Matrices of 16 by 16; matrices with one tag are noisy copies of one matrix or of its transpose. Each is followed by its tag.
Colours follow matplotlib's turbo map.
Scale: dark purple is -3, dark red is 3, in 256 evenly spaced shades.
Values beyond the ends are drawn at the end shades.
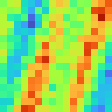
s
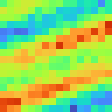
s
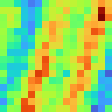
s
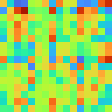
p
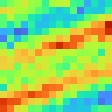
s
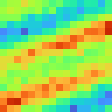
s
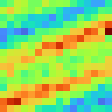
s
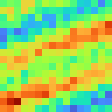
s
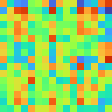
p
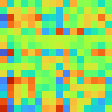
p
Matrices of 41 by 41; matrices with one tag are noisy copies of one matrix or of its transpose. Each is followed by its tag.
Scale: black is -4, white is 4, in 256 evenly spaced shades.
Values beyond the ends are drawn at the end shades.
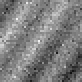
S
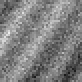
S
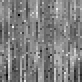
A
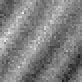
S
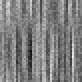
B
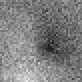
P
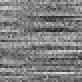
B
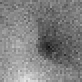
P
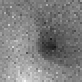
P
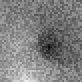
P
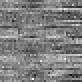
A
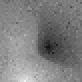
P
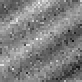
S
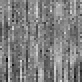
A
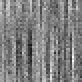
B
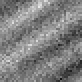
S
